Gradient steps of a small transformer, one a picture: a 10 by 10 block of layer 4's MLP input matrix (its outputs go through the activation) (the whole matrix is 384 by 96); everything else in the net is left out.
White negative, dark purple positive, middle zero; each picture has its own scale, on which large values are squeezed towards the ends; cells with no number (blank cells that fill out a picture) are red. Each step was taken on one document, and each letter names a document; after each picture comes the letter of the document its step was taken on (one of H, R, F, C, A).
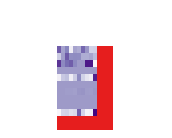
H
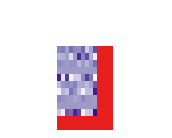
H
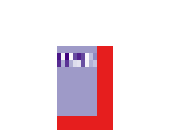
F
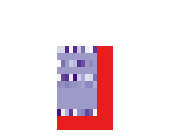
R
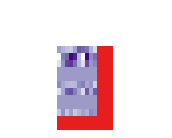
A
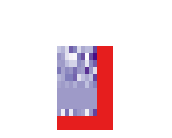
F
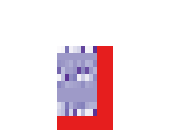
R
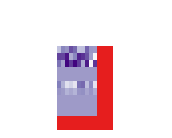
A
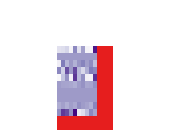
R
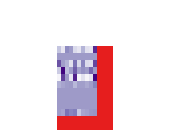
R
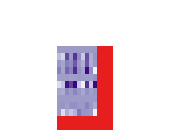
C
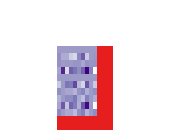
C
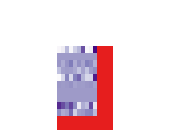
R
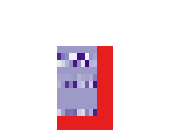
F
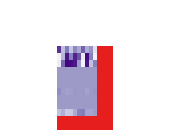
A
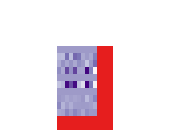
C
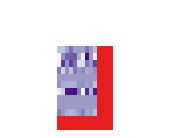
A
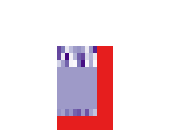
A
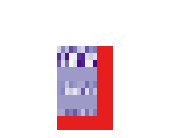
A
